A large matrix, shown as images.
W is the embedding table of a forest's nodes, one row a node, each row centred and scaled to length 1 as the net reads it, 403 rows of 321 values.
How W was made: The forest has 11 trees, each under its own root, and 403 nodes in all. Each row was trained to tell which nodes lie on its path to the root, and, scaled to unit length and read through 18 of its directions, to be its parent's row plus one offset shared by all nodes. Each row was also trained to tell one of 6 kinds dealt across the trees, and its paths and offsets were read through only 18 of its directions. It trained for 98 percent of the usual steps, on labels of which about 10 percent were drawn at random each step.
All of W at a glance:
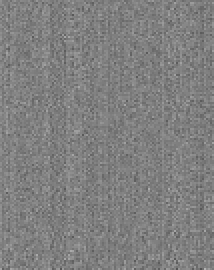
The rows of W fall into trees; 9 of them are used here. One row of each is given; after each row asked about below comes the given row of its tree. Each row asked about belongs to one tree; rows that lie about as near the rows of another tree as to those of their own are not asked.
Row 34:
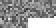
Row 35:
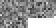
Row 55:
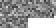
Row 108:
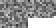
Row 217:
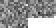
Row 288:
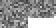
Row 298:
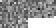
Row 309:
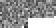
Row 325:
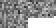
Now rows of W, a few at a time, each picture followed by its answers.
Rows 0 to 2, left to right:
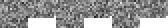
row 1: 35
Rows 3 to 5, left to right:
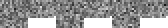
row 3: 108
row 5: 108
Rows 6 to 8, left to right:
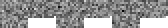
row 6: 35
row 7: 298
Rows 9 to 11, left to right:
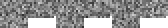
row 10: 309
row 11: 217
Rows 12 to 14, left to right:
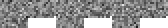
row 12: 325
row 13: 309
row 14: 35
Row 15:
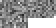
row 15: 298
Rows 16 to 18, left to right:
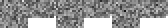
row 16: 309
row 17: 55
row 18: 325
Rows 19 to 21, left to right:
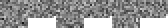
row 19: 34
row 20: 35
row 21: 298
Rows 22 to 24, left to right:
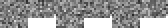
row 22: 298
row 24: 309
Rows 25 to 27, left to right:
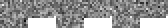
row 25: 325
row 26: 55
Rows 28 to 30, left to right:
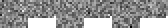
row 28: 298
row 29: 34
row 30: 325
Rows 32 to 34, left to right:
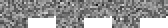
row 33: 298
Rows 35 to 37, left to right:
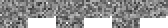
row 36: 55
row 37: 325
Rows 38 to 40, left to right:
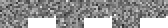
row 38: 309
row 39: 298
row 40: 325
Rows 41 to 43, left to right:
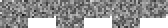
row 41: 298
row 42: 55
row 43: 325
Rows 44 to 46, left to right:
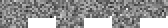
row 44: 108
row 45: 34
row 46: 55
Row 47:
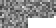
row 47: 309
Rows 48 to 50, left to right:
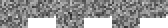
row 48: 55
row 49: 309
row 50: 325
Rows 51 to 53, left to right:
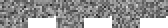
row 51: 298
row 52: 309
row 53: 35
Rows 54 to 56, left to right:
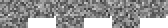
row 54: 325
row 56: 35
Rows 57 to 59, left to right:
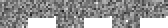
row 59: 309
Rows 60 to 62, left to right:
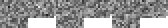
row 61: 55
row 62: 55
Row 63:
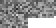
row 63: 217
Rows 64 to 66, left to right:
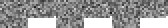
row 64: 325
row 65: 108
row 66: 288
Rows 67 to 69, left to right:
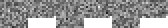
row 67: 217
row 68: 34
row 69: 325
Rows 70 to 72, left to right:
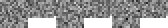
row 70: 309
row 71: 298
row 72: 298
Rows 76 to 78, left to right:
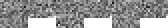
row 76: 298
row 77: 55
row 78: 55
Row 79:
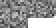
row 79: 325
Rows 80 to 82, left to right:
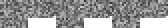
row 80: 108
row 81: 34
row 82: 309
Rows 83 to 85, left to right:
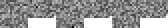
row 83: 55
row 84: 35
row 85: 298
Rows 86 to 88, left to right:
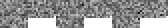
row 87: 55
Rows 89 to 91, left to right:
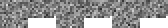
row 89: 55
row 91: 217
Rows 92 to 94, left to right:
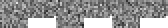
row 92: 35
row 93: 298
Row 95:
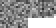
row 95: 298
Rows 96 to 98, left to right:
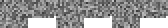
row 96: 309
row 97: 298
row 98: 298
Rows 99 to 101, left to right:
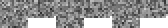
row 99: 35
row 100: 35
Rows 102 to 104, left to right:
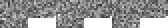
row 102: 325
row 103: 325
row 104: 35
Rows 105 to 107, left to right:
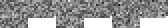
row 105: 55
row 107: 108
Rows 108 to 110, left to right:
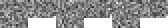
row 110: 309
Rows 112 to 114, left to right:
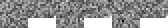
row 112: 325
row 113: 298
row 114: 55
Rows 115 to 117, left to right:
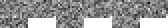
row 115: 55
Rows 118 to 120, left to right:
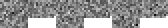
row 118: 309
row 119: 55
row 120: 325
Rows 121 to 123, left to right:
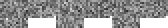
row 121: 298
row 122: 35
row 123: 298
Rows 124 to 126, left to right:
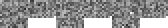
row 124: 35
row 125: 108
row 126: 35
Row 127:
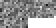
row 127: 309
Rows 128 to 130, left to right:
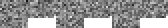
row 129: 325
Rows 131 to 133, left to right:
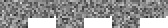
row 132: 108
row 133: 35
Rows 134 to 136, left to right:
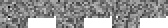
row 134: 325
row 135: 325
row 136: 34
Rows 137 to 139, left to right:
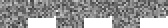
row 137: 35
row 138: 108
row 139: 288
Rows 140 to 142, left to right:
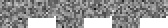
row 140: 35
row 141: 325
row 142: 35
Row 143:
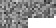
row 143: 55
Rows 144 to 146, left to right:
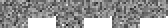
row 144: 108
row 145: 35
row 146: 35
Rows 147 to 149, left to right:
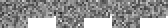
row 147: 108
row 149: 55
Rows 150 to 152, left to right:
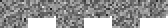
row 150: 34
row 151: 309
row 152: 55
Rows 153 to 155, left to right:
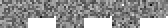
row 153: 35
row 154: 309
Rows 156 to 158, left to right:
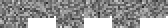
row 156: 34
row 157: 108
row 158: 108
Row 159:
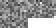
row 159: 325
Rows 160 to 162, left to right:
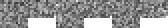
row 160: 217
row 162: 298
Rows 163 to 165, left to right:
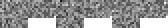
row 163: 55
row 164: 35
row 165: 55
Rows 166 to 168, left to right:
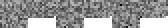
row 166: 35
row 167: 35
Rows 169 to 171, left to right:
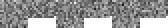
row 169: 35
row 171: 309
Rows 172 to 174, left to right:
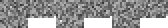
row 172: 217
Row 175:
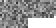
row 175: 309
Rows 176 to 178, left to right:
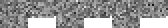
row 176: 217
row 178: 108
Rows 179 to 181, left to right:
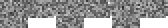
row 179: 298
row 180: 55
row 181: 34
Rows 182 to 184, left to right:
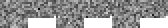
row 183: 108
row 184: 298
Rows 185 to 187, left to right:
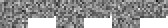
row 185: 35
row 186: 298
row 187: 55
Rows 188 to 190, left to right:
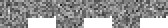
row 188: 217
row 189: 325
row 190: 108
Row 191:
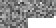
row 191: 325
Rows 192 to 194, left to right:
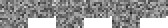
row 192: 35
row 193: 35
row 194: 325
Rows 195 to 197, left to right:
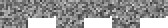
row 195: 108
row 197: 35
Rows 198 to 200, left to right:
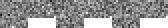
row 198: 108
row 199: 34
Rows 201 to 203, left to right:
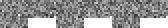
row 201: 309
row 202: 288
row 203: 298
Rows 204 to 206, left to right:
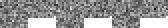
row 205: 35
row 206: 108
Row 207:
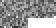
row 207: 34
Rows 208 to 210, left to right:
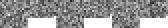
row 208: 34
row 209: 298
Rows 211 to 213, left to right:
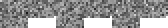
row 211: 298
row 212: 217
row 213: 108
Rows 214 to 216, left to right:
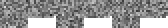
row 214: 108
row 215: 34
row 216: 108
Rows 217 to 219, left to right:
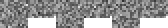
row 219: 325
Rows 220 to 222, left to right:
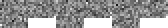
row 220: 298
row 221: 35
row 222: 55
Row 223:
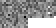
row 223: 108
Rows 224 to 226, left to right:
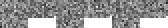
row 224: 35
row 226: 35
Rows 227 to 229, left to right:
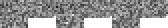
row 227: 298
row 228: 55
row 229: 325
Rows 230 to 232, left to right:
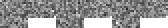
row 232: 309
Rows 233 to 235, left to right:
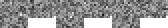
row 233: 35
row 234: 325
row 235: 309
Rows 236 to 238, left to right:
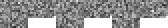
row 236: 325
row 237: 325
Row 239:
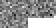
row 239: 309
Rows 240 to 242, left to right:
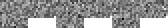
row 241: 298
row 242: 55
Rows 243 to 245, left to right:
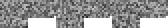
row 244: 309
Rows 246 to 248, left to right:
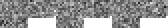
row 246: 55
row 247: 35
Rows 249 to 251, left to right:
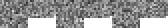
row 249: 55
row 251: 217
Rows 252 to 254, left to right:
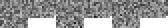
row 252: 55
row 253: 35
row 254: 108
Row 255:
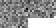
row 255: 108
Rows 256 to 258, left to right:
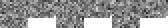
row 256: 55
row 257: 298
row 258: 35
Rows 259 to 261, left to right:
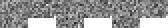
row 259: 55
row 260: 55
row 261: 325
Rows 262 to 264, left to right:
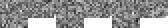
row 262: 55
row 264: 325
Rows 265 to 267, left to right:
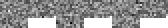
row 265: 309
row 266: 325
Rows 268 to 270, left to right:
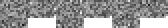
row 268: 325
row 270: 108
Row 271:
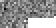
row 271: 35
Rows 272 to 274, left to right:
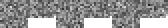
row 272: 217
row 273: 35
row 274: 298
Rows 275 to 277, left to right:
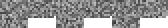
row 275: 55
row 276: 34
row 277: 55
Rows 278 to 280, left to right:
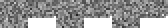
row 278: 309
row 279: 309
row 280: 325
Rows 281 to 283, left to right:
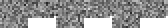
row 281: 309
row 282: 298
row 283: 325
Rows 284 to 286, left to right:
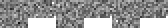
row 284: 55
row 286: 55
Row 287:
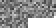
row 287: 55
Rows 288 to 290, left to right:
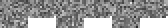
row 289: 34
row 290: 35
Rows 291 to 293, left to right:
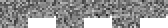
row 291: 108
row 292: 309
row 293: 55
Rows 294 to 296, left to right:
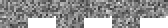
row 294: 35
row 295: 309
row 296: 298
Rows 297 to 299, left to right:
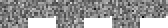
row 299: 309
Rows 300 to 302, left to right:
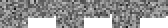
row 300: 108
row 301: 309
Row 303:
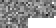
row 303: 325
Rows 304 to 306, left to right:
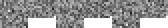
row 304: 298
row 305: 35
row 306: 325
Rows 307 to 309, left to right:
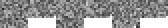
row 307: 108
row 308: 325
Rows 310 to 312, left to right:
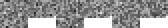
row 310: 309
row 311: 325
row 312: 309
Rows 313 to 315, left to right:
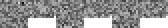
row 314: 108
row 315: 325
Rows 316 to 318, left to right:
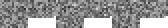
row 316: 35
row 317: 35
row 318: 325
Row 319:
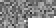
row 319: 309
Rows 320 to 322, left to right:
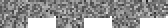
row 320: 34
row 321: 108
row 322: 108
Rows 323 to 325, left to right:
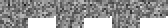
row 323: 325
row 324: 34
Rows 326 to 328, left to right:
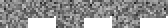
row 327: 325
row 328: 288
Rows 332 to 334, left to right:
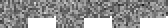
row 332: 217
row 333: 35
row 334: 108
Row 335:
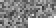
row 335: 298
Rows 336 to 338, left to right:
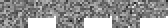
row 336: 309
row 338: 325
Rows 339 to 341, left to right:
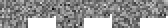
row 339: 309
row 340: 325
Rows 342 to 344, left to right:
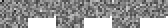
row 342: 298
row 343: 55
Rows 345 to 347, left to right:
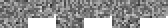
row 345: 298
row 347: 55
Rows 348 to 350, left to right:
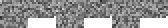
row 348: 35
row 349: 55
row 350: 34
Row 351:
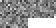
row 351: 298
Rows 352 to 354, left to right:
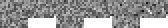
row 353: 34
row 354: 288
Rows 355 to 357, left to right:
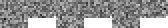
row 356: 288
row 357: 309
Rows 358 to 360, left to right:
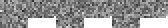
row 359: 108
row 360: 55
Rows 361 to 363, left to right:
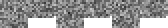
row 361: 35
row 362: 309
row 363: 55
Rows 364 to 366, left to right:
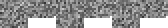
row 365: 217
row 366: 55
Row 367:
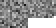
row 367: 325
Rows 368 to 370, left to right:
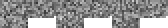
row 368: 288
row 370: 325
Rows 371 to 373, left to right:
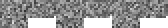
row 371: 108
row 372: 325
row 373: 217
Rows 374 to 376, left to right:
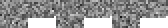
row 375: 55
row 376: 325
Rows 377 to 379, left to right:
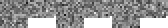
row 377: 55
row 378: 108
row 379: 309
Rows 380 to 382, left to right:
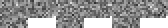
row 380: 35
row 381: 35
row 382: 325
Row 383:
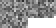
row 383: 35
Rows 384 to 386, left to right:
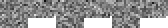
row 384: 55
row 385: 325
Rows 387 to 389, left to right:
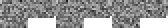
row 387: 35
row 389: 55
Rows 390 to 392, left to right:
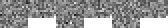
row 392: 309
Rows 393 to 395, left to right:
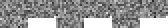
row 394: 309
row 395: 108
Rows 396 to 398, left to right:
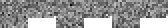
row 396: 108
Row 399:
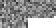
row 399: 309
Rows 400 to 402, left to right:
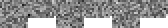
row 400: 55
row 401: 108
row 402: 309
